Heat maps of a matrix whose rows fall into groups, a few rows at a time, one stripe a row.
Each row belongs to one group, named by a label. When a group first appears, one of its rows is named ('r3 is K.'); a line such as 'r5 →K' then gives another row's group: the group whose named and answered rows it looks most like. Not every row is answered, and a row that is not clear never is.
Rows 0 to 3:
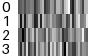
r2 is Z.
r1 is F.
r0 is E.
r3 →Z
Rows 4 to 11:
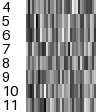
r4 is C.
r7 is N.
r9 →E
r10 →Z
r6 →Z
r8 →C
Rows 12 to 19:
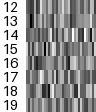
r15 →C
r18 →F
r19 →C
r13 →Z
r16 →N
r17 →Z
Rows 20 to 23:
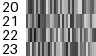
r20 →N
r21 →E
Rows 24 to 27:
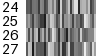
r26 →C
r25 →E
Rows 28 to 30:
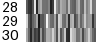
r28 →Z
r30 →N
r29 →N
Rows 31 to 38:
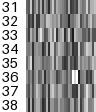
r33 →Z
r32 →N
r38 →F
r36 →C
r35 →F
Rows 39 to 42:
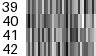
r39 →C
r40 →F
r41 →F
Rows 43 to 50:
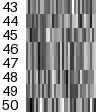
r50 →Z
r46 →E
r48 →C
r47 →E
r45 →N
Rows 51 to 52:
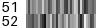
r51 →C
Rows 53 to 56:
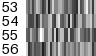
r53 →F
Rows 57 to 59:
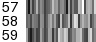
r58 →E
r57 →F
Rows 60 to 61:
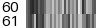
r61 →N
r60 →N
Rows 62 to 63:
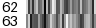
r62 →C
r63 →E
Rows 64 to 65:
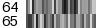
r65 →Z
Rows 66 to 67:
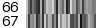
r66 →N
